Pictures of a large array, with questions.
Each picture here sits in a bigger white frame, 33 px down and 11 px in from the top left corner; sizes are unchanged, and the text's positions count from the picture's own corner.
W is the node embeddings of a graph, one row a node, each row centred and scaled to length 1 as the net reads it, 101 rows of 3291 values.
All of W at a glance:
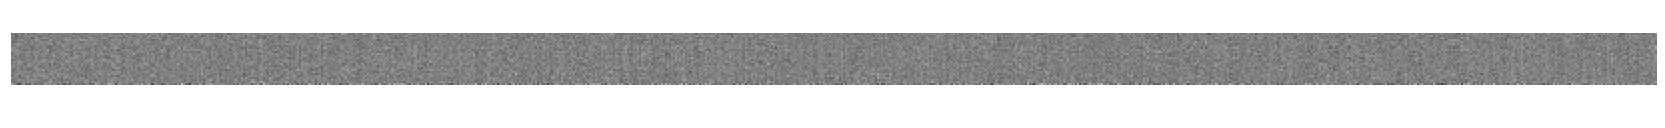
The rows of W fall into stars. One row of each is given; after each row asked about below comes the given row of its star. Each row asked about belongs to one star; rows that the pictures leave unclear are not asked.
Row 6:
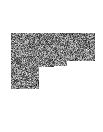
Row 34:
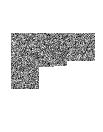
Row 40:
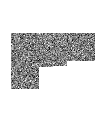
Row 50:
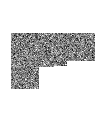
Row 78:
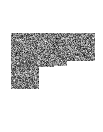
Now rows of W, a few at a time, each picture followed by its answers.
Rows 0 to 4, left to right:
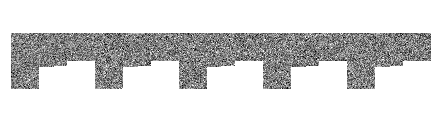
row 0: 78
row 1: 50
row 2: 40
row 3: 34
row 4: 6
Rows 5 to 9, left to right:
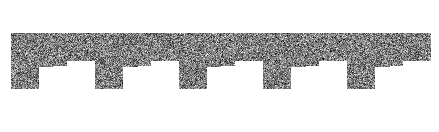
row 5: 50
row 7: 40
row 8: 50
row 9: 78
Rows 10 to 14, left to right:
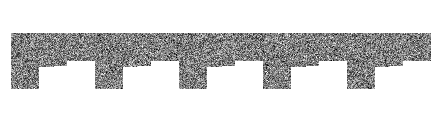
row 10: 40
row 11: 50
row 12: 40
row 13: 78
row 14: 6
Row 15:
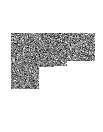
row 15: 78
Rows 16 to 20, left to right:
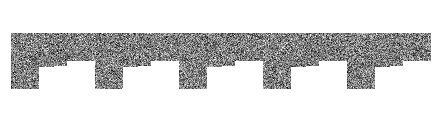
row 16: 78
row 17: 50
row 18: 6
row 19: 34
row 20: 78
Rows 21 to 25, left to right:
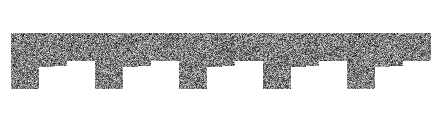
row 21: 40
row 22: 6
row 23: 34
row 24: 78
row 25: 50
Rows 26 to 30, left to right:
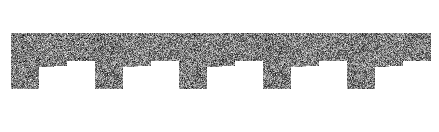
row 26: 40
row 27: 50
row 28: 40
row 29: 50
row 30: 40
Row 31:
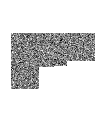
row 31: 40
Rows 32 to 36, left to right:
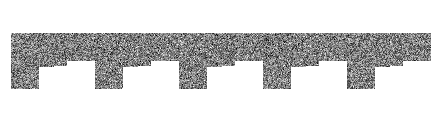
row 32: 78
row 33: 50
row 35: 50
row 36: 78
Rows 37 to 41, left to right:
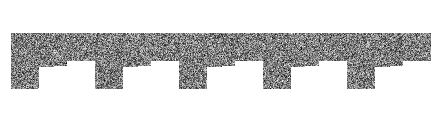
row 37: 50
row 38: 40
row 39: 78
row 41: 34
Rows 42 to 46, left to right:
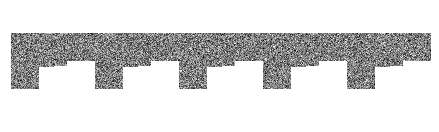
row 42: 40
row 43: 34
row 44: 34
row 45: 78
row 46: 40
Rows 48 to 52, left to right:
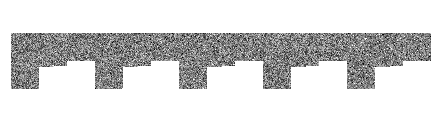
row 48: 40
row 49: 50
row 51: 78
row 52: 6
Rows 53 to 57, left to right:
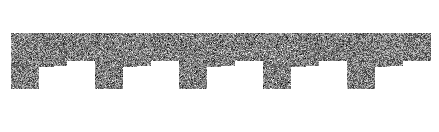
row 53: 34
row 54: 40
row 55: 40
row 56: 34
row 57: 40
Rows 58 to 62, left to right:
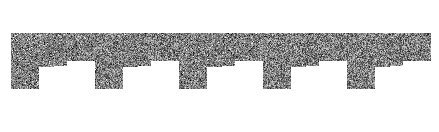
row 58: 34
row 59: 6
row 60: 78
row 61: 78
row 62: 78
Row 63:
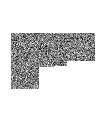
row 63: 50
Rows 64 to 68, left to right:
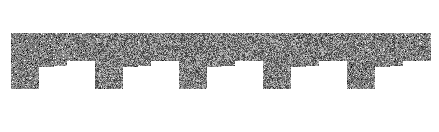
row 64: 6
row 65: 78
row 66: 50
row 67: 78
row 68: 78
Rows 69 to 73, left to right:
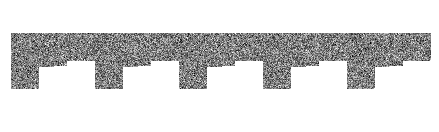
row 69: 50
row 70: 40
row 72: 40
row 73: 50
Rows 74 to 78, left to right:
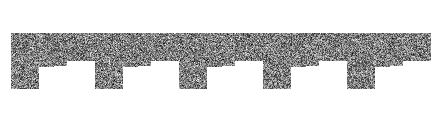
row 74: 34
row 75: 34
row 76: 40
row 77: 6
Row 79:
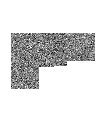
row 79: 34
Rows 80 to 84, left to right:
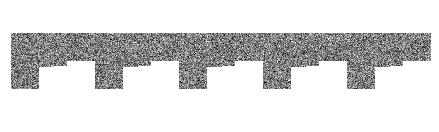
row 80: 40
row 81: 78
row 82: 34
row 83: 34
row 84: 34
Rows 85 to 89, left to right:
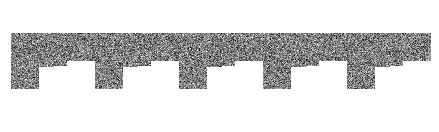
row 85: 50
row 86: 50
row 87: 34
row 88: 40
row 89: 78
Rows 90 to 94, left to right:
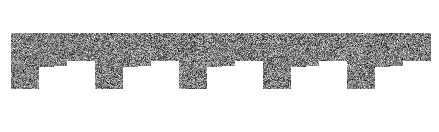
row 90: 78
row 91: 40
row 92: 40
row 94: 6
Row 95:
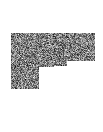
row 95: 78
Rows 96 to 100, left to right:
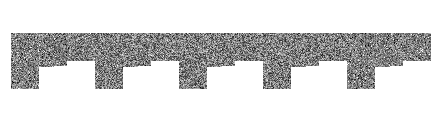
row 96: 34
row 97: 40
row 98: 34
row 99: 78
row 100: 6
